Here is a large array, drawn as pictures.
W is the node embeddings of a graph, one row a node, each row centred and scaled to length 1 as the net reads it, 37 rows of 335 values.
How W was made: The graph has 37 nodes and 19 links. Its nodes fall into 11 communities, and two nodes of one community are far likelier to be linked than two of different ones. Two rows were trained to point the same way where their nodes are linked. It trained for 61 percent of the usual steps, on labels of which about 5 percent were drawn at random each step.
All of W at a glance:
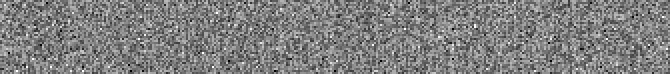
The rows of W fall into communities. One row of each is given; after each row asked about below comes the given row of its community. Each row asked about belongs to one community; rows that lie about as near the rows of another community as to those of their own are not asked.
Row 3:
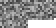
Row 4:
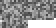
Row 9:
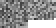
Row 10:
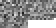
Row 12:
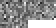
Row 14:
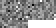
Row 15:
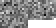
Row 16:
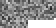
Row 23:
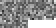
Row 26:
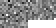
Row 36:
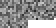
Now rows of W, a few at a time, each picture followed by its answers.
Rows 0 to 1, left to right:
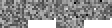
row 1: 16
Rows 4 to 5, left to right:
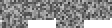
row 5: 26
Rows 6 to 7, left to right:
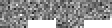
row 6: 9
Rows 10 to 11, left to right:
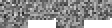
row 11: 15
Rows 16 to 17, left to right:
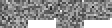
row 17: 10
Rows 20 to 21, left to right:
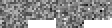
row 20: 4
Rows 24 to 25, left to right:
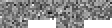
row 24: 23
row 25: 36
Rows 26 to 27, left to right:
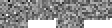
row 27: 3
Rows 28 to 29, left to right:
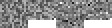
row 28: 12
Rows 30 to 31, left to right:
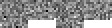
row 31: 9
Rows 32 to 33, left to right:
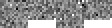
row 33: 26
